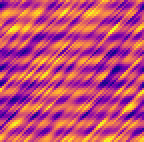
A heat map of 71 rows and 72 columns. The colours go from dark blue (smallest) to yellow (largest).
Stripes running across repeat 9 times from top to bottom. The histogram is bell-shaped. No single row or column stands out from its neighbours. The middle right is the ninth with the lowest average.
